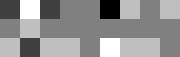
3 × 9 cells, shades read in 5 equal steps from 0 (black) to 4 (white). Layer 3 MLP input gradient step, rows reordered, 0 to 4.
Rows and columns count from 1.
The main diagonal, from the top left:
1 3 3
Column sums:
6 8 6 7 6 6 8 7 7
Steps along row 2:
up down same same same same same same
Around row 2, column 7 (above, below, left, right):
3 3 2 2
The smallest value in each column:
1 1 1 2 2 0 2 2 2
